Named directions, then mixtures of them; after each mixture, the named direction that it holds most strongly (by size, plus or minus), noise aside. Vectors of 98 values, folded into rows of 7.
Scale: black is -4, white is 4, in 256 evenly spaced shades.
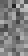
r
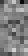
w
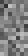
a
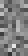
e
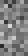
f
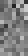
r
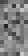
r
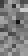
r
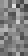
r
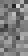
r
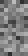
w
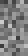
f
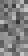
r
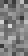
f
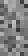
e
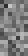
a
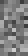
w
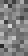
f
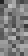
a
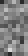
w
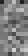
w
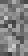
w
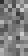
r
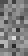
f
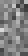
r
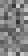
r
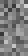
r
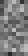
w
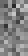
r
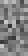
f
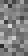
f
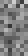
f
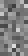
e
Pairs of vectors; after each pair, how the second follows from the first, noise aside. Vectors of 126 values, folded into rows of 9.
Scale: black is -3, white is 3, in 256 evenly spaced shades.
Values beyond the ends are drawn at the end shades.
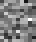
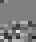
partly zeroed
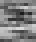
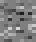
partly zeroed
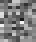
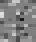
partly zeroed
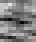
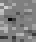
partly zeroed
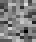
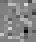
partly zeroed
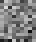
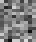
sign-scrambled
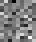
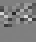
partly zeroed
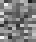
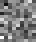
sign-scrambled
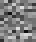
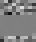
partly zeroed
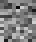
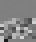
partly zeroed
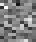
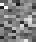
copied
